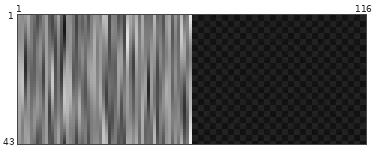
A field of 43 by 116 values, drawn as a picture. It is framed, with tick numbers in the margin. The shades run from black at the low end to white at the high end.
The table splits into one row of 2 panels. Panel 1,1: middling, streaked downward, strong in contrast. Panel 1,2: very low, checkered, faint in contrast.
